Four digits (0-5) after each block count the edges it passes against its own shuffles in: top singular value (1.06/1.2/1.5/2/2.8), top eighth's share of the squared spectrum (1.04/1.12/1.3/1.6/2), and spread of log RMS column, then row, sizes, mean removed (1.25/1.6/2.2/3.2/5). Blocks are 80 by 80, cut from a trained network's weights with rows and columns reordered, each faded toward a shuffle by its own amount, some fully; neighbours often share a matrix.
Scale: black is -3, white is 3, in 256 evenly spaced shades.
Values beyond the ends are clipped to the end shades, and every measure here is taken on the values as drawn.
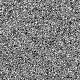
0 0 0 0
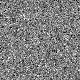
0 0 0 0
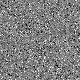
0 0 0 0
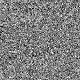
2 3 0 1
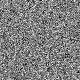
0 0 0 0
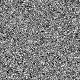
2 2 0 1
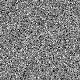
2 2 0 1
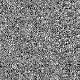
2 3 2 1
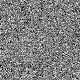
2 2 1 1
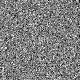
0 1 0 0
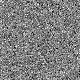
1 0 0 0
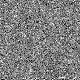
2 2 0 1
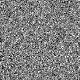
3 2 0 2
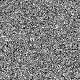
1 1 0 0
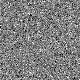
1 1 0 0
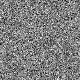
2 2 0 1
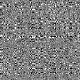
4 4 3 4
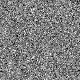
1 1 0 0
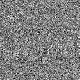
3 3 0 1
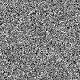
2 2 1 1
